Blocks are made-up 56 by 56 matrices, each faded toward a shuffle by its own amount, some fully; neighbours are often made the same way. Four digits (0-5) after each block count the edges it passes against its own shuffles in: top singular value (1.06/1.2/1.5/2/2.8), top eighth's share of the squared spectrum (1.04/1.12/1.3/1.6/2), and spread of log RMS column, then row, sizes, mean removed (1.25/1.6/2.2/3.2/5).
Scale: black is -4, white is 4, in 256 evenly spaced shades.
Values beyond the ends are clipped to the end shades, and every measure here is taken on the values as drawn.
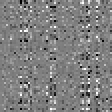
4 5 3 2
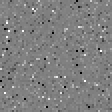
0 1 0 0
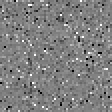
0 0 0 0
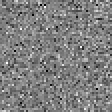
2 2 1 0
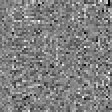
3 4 2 1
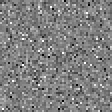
0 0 0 0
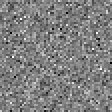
2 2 0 0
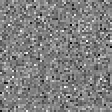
0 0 0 0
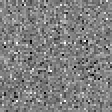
3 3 1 1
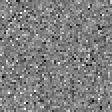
0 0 0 0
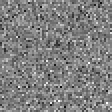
2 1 0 0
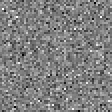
3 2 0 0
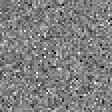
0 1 0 0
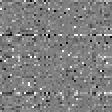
4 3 1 2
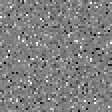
2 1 0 0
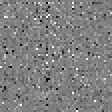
3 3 1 1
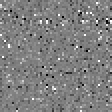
3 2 1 1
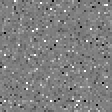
2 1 0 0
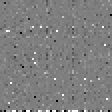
4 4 0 1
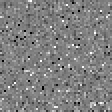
2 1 0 0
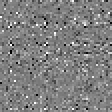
3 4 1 2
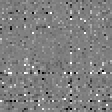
4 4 1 2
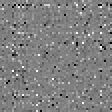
3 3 1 1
